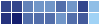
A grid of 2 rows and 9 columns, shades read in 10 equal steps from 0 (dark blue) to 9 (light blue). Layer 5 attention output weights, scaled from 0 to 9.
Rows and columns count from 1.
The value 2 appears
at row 1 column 1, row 1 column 2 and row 1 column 8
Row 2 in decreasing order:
9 6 4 4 4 4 3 1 0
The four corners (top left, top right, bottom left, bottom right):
2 8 1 9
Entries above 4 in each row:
5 2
